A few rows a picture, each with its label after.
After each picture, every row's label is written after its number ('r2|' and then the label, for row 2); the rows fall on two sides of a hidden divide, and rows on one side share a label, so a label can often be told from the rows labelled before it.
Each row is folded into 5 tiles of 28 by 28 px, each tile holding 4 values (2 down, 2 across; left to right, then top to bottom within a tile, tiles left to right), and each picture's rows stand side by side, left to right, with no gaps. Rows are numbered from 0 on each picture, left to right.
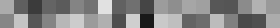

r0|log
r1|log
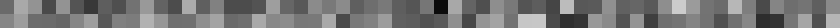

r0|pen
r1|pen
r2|pen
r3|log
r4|log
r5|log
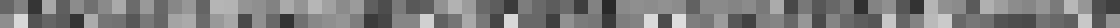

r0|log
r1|log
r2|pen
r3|pen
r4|log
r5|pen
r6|log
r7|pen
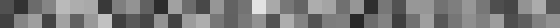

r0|log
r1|log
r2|pen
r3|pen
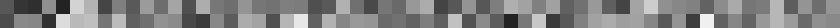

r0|log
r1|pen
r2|pen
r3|log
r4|log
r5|pen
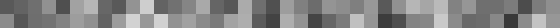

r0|log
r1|pen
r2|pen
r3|pen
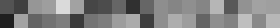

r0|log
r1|log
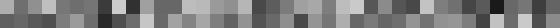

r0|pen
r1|pen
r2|pen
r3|pen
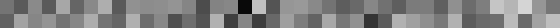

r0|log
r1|pen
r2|pen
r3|log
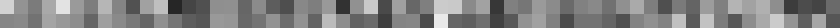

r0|pen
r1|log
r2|log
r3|pen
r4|log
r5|pen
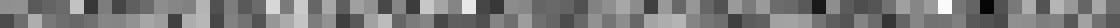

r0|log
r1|pen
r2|pen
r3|pen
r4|log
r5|pen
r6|log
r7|log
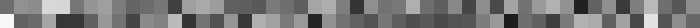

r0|pen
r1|log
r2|pen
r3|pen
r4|log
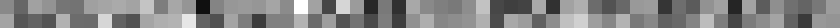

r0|pen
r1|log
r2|pen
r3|pen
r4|pen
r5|pen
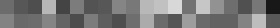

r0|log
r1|pen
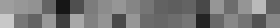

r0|pen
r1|log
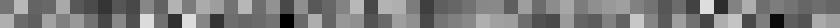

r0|pen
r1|pen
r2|log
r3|log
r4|pen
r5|log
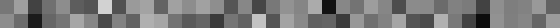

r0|pen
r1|pen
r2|pen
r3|log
